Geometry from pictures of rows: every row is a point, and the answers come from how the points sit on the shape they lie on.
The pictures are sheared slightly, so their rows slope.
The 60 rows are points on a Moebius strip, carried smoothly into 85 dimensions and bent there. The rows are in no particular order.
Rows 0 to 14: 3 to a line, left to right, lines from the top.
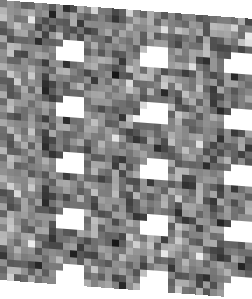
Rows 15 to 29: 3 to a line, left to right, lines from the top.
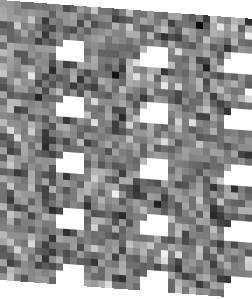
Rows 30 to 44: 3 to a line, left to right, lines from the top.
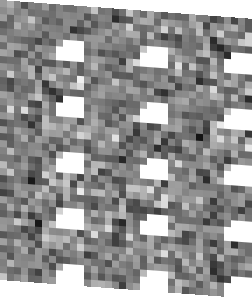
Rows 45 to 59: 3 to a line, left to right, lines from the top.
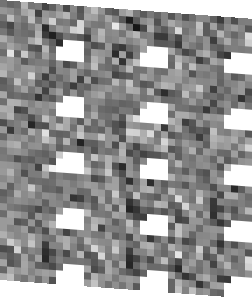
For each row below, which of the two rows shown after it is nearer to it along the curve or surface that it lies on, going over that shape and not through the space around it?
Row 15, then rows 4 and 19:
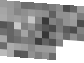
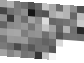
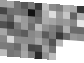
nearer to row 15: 4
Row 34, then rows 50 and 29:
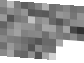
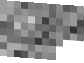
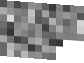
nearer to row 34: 50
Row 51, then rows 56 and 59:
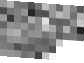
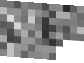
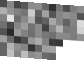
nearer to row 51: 56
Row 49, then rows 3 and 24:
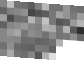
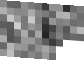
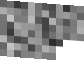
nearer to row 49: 3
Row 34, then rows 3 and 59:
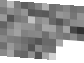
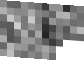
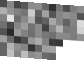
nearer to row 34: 3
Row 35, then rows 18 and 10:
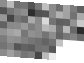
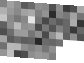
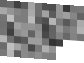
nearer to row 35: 18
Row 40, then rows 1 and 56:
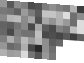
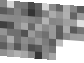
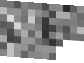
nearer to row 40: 1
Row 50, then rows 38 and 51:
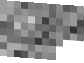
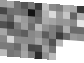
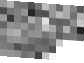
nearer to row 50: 51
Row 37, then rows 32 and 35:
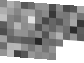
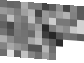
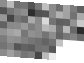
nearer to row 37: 35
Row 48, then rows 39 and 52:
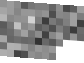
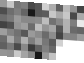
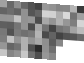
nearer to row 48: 39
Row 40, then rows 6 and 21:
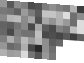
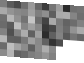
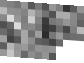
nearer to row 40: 6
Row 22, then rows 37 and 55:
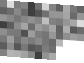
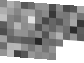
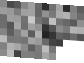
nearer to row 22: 37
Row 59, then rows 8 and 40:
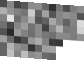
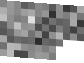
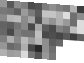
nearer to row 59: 40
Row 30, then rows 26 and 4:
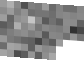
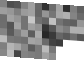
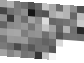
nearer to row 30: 4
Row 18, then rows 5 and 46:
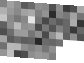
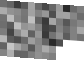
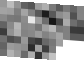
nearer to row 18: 46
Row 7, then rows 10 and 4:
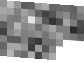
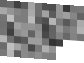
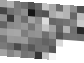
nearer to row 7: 4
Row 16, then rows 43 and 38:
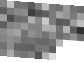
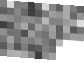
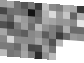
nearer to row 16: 43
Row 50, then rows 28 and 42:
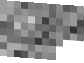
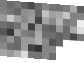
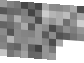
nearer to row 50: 42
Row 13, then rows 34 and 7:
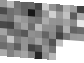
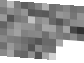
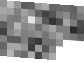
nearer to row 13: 34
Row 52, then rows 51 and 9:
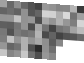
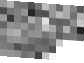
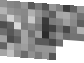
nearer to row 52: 51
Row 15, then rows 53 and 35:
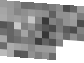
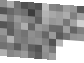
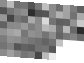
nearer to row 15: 35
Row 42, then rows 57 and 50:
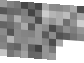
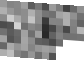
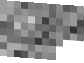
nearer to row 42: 50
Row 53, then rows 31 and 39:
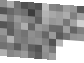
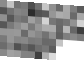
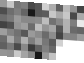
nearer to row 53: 39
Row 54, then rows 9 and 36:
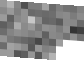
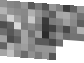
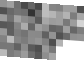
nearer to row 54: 9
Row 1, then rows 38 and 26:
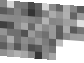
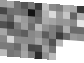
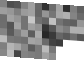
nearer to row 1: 38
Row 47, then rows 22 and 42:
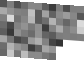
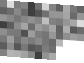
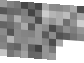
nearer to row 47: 42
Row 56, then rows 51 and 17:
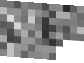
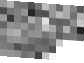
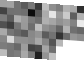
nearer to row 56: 51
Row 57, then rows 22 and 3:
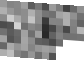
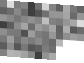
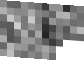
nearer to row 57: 3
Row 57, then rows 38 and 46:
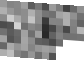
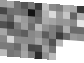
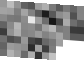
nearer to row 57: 46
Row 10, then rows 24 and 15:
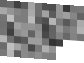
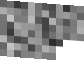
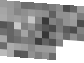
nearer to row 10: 24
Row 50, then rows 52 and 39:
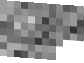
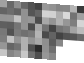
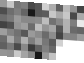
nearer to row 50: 39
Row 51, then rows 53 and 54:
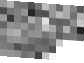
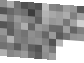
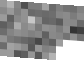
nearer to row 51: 54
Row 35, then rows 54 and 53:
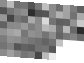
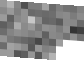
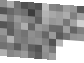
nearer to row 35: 54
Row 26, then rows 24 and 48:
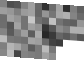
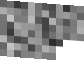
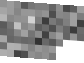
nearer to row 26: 24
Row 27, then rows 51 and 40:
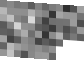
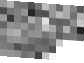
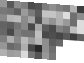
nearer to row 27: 51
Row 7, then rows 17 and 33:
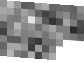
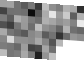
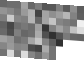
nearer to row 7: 17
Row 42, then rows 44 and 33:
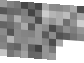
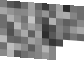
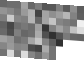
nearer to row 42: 33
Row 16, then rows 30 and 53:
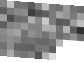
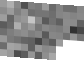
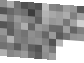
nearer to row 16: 30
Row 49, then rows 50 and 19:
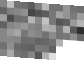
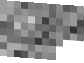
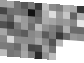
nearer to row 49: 50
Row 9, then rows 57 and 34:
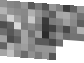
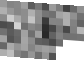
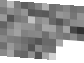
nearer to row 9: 57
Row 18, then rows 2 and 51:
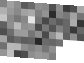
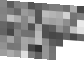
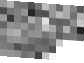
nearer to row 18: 51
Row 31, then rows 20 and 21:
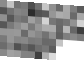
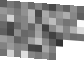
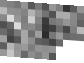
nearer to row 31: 21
